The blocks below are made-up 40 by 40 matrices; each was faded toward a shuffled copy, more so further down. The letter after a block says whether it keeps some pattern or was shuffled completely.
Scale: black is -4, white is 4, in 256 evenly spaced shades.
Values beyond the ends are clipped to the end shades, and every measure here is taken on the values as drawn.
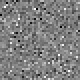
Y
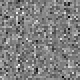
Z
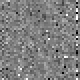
Z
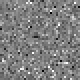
Y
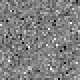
Y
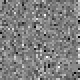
Z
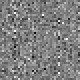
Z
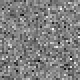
Y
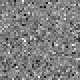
Y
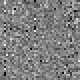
Z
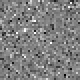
Y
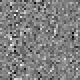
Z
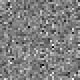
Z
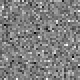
Y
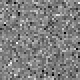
Y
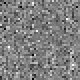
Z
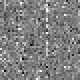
Z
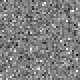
Y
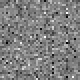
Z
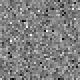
Y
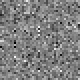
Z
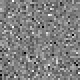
Y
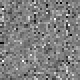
Z
